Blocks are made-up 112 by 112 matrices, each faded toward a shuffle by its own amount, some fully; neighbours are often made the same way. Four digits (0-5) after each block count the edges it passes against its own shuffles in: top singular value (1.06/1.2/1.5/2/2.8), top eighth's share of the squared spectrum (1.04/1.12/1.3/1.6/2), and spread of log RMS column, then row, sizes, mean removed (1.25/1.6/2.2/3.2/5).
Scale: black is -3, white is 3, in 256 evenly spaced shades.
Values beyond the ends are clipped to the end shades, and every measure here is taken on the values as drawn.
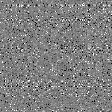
4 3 1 2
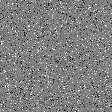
2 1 0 0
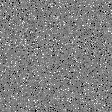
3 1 0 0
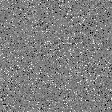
3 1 0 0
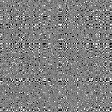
5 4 3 4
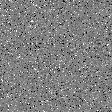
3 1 0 0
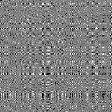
5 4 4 4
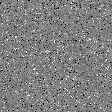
2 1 0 0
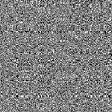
4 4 3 3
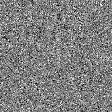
3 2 1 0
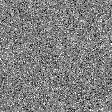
2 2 0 0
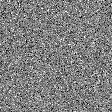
1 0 0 0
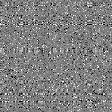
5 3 1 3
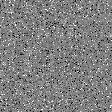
3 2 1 1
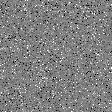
2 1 0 0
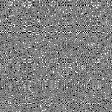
5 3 2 3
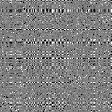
5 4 3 4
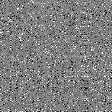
4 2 1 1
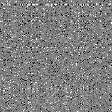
4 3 1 2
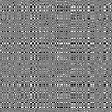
5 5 4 4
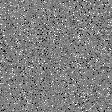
3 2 0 0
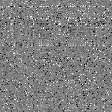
4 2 1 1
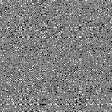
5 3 2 2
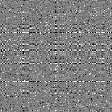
5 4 3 3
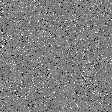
1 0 0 0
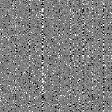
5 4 3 1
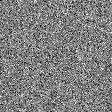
0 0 0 0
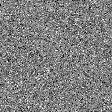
2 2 0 0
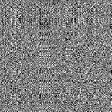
4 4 3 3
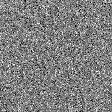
2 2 0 0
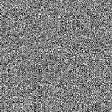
4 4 3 2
